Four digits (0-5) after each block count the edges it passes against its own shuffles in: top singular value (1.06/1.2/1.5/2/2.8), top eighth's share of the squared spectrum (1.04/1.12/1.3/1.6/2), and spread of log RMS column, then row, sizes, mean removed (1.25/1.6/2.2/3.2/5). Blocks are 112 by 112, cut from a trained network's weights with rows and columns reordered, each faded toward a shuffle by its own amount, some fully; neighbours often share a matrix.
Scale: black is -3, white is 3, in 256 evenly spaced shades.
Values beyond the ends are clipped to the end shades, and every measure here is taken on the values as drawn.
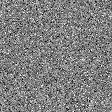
0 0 0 0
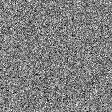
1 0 0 0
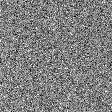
0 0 0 0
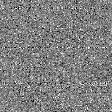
3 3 1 2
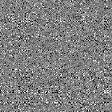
4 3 2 3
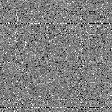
4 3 1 2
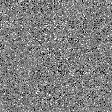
3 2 1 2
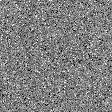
0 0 0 0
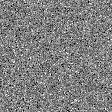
0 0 0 0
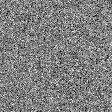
0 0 0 0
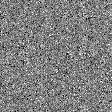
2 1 0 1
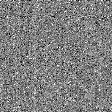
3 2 0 2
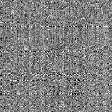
4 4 2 3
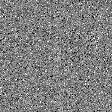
2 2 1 1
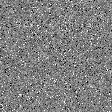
2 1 0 0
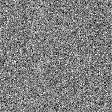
2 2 0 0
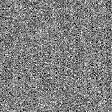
3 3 0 1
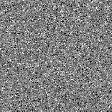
3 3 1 1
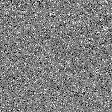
2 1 0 0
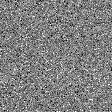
2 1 0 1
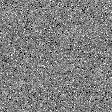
2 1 0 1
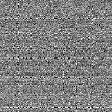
4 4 2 3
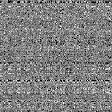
4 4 2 3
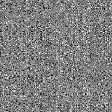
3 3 1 2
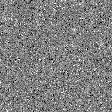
2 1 0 1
